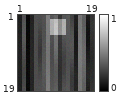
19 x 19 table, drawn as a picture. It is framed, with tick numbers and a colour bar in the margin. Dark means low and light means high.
Ninth with the highest average: top middle. Grain: streaks running down. Average level on the scale: 30%. Odd patch: higher, in the top middle.
